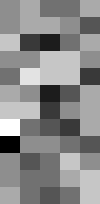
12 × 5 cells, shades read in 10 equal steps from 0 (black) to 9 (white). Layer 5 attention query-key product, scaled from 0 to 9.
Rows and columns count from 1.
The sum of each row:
25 25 20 29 28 21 27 24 17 24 26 24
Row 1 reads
5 6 4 4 6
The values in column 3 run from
1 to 7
